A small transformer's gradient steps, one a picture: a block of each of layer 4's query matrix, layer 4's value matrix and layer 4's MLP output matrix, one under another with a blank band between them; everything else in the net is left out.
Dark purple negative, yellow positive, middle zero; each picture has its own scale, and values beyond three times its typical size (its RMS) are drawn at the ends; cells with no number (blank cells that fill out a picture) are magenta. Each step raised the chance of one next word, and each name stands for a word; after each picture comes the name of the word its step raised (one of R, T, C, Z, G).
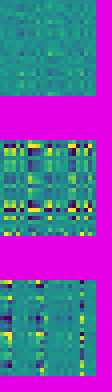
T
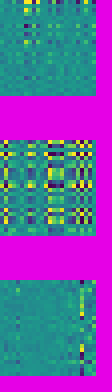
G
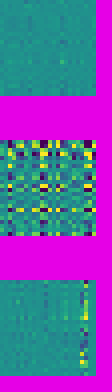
T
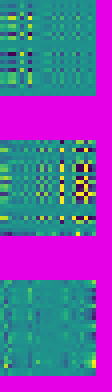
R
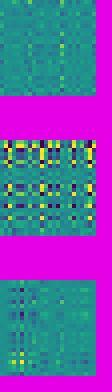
R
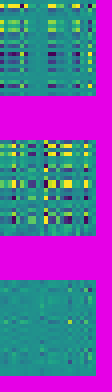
G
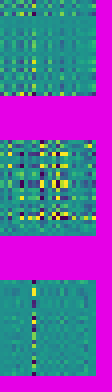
G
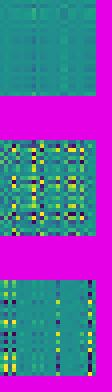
R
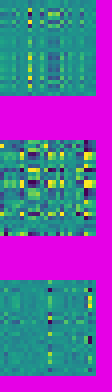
G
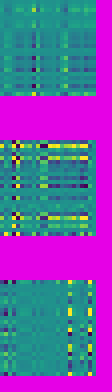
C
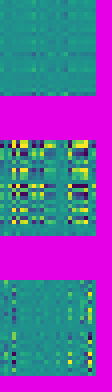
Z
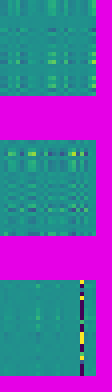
T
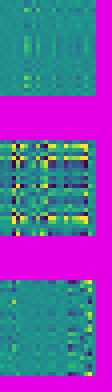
C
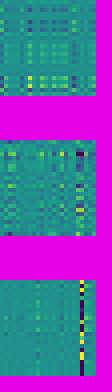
T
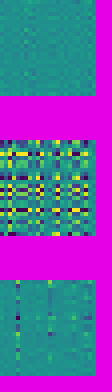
T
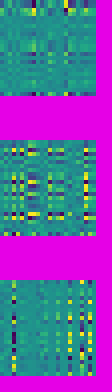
R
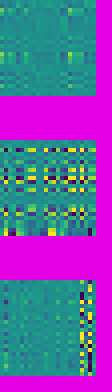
R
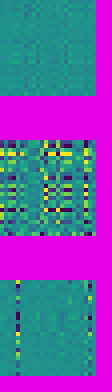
T
